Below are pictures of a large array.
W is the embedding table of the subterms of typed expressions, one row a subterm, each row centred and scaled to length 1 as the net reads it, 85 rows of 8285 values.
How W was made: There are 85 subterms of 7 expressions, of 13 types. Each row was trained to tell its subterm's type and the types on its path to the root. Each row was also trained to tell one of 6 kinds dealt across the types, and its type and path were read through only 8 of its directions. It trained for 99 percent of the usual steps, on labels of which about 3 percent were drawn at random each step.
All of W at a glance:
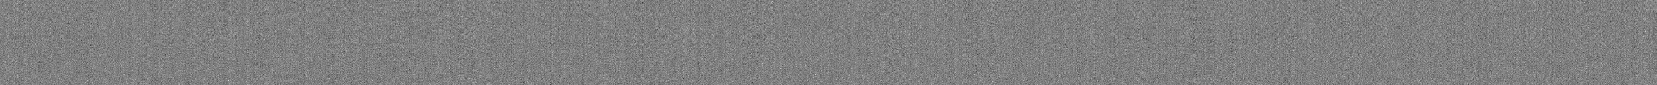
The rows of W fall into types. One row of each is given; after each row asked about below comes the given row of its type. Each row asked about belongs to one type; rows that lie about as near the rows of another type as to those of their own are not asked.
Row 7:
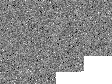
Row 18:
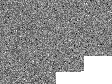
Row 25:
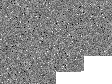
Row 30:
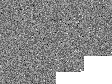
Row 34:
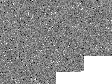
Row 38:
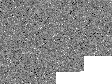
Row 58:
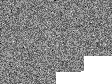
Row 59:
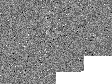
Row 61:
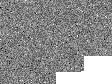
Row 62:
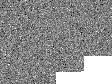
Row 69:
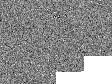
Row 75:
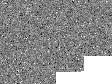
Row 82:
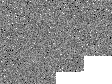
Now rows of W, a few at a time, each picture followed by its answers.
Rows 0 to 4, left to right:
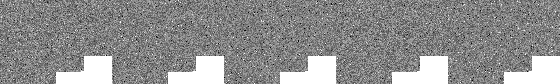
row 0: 25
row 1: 7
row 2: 69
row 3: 7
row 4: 25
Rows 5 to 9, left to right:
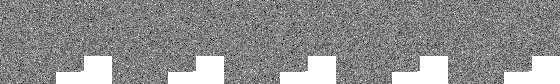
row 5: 25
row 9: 75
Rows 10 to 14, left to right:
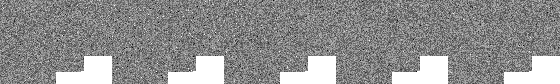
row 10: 7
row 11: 30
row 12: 38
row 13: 30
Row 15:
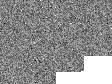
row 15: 61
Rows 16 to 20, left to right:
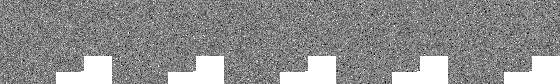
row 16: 34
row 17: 58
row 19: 7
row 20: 69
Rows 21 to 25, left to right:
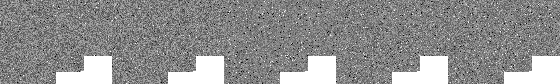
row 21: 75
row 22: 34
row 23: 38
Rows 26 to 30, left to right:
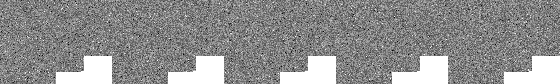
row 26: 59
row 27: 34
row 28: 34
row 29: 58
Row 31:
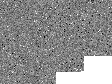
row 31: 38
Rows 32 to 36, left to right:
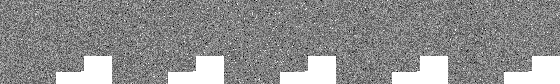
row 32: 30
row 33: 82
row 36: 18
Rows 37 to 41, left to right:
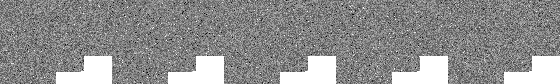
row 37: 38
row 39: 59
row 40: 58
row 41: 69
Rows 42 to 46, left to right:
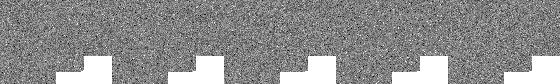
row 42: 58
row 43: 25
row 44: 7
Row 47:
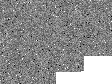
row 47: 7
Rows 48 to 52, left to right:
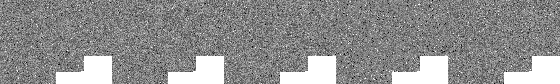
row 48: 30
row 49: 59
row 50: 69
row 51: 69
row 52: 18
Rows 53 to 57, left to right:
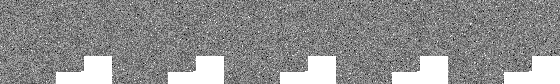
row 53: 30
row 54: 59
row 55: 30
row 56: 61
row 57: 82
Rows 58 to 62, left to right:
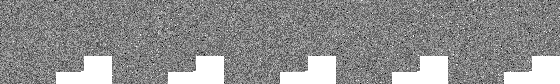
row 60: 75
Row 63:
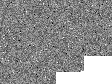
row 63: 25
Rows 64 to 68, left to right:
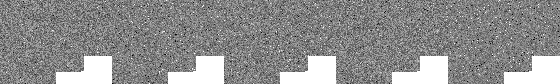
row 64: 61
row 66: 61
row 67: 69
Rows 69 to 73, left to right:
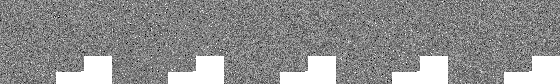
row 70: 82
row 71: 58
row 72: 62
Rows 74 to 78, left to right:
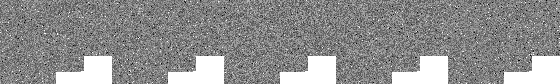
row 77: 75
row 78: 34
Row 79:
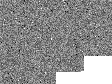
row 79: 34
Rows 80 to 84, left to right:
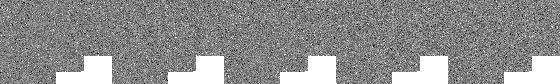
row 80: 61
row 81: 61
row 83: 7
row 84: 82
